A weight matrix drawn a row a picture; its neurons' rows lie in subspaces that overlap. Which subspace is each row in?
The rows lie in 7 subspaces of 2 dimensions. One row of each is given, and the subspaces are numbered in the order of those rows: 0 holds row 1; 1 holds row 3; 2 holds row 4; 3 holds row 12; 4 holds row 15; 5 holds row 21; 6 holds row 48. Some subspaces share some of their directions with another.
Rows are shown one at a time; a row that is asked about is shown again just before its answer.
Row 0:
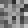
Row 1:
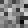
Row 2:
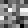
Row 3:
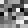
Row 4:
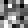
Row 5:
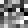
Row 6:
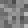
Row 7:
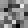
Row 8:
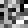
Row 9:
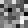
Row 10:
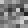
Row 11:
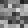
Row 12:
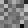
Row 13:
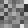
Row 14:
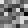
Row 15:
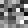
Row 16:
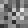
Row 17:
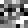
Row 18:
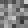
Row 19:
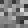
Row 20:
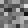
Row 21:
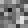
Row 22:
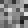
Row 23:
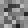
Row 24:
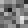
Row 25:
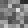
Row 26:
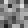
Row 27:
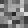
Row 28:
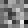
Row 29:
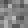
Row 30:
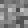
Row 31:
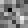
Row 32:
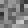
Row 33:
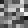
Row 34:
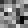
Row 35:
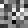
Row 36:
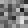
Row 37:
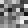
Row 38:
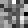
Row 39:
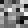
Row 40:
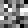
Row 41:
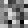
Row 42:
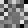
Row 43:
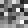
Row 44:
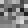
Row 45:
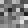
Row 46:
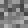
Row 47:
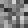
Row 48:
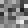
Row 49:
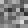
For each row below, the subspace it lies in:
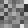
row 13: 3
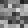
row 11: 4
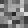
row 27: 0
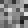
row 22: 1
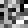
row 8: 6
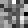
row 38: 1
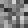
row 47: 1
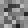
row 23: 6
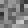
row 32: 6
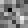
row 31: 5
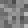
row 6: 1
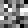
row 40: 3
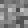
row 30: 3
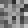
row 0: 1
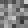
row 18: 2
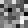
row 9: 1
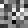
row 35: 5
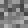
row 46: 2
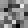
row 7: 6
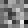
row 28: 0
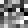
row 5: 2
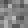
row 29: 2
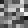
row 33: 0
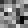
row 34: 5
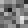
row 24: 5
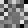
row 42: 3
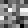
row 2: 3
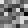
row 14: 6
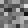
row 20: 6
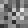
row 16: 5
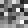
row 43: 4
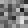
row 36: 2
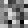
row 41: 0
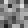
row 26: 2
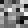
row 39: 5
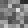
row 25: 4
